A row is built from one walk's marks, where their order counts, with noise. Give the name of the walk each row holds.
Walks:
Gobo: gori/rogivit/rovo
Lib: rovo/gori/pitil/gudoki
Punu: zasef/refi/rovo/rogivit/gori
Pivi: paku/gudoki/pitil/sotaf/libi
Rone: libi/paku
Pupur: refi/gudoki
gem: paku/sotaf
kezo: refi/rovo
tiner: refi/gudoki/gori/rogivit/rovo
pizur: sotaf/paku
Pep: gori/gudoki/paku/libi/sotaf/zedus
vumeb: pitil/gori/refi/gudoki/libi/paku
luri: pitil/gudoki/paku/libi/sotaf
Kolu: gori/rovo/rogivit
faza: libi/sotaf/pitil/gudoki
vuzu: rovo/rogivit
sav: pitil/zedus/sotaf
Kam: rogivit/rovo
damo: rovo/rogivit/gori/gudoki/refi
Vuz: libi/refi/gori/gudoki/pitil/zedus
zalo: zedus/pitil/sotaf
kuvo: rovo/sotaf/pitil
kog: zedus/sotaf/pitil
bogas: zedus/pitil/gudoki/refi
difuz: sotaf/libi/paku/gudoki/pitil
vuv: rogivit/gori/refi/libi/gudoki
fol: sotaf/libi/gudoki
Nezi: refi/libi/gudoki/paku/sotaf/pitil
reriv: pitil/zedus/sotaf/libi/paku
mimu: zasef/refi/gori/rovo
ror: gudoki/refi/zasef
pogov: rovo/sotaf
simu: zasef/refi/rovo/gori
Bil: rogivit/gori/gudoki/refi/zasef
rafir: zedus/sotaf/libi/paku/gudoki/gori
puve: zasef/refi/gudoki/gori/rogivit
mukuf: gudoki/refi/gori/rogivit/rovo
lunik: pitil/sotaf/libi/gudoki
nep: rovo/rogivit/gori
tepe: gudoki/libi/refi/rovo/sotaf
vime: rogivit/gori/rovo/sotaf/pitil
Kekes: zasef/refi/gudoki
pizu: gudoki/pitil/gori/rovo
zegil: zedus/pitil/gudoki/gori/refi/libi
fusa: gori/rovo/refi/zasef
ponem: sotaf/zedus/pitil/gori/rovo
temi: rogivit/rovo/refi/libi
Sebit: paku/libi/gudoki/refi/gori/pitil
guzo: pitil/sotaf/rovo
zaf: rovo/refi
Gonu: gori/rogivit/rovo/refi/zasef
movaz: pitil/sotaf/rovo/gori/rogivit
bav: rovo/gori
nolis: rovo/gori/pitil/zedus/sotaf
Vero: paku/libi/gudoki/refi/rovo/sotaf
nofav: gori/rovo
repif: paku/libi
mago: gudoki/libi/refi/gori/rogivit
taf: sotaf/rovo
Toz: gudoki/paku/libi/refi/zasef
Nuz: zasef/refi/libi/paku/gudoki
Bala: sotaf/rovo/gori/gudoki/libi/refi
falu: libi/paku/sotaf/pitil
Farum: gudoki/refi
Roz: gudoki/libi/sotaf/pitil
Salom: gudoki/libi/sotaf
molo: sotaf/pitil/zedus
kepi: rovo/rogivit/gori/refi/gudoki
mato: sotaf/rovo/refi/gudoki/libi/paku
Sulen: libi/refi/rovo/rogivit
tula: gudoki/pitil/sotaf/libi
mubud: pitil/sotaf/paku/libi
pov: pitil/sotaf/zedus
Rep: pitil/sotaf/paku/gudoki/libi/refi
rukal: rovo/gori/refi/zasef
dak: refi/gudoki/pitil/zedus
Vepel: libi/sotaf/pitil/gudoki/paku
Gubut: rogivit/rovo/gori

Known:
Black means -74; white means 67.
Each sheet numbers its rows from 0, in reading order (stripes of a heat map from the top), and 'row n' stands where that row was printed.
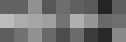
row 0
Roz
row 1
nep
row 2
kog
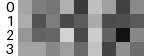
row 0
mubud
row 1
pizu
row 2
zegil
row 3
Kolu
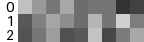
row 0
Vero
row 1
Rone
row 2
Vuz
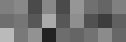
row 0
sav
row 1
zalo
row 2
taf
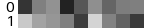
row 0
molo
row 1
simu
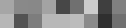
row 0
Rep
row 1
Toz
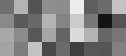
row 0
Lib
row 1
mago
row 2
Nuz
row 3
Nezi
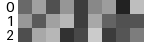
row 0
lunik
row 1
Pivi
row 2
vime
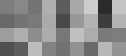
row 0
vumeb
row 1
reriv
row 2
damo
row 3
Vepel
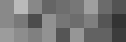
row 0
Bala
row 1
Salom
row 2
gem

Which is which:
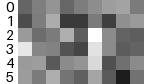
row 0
pizur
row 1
dak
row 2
puve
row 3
mimu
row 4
nolis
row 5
Sebit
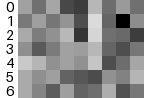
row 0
Kam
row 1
movaz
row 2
repif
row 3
ror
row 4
fusa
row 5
Pep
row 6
luri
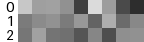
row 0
Punu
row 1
mato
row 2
Pupur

